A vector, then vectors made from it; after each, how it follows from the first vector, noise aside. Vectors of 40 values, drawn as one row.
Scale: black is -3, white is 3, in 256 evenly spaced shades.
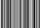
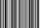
reversed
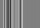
partly zeroed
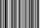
reversed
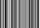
reversed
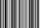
reversed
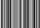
copied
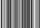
sign-scrambled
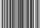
sign-scrambled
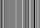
partly zeroed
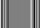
partly zeroed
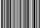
copied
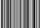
copied
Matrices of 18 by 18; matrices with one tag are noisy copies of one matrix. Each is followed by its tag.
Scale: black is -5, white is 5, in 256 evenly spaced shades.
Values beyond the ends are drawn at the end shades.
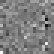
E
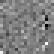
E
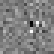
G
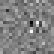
G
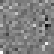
E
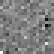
E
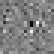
G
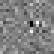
G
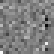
E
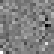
E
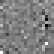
E
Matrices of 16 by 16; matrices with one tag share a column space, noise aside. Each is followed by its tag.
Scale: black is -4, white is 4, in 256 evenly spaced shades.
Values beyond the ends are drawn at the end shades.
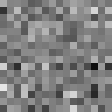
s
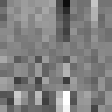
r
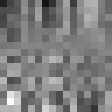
r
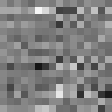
s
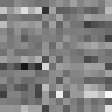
s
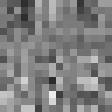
r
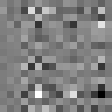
s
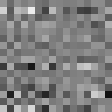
s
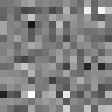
s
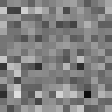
s
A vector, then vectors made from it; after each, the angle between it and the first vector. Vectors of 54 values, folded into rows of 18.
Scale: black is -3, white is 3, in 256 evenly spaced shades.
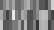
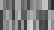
nearly opposite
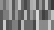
partly opposed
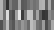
partly opposed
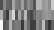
partly aligned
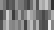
nearly opposite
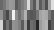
nearly parallel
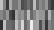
partly opposed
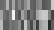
nearly parallel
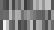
partly opposed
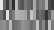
partly opposed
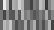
orthogonal
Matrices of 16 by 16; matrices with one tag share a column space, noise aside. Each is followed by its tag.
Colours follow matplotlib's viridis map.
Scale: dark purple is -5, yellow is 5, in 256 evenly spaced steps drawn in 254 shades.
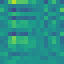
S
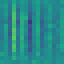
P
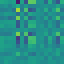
S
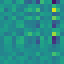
S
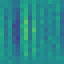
P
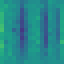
P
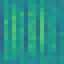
P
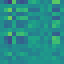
S
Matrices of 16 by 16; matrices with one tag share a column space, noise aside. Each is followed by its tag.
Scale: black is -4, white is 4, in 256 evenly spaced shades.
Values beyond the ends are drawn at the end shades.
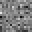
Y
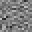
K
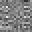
K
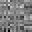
Y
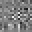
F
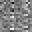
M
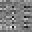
K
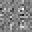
F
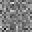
M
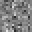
Y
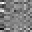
M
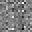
M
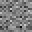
K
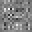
F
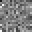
Y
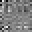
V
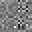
K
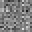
V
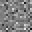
M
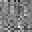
V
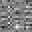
K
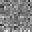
Y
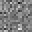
M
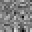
Y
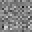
K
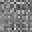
M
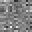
V
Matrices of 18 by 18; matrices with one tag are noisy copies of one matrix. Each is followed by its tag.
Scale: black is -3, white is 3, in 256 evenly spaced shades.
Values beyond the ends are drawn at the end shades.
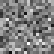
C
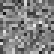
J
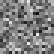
C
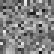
J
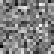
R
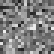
J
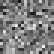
J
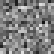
R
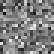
J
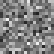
C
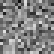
J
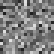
J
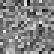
J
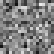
R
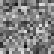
R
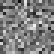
J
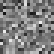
J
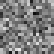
C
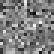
J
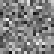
C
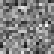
R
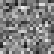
R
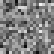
R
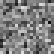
R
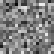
R
